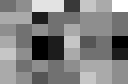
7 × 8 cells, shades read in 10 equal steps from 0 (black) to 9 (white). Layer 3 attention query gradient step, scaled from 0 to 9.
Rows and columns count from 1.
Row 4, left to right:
6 4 0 1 7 3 4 0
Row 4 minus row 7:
0 -1 -3 -3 3 -4 -2 -5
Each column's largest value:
7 6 8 8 7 7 6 9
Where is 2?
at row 1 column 5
